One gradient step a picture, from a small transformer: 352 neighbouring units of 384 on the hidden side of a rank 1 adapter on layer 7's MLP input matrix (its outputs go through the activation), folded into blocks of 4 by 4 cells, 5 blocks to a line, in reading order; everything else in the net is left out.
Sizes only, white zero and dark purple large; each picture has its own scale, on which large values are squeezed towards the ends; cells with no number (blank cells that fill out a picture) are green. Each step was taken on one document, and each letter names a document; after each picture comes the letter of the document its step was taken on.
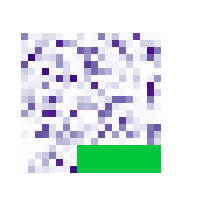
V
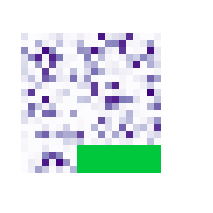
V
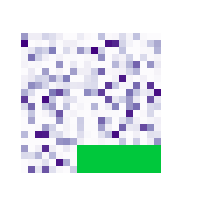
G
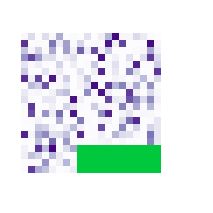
G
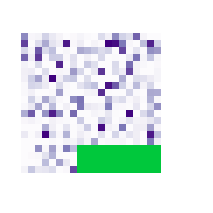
G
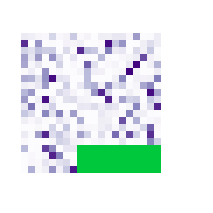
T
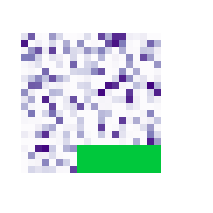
G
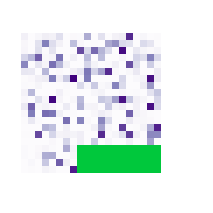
V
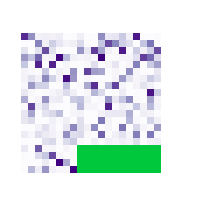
T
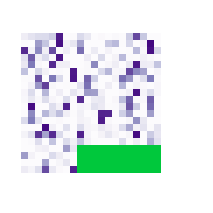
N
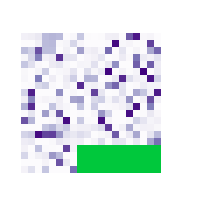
N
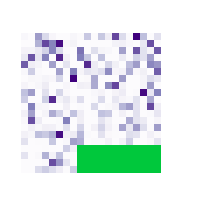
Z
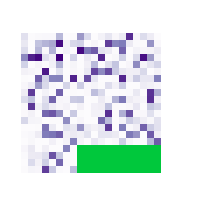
V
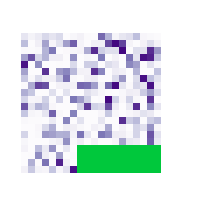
T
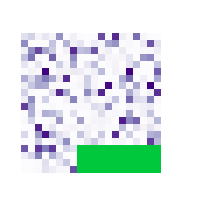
G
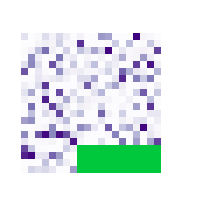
N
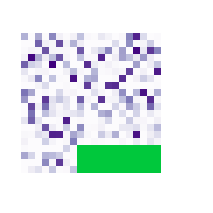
Z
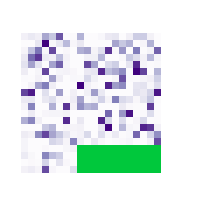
N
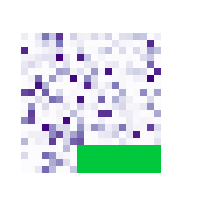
Z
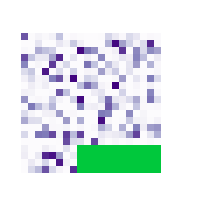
V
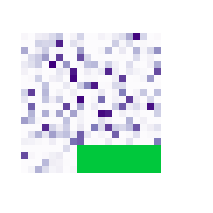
Z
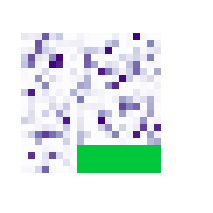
N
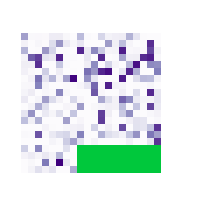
V
